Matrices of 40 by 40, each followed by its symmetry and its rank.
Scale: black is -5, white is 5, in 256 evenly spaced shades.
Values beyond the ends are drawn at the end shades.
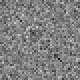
symmetric, full rank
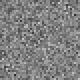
symmetric, full rank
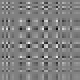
symmetric, rank one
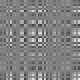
symmetric, rank one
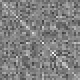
symmetric, rank five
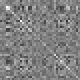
symmetric, rank five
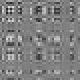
antisymmetric, rank two
